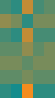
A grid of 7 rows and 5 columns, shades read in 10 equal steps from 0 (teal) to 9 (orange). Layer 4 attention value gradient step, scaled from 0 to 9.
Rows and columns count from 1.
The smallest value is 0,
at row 7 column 2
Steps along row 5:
same down up same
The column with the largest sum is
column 3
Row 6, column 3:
4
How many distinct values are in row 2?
3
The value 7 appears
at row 1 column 3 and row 3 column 3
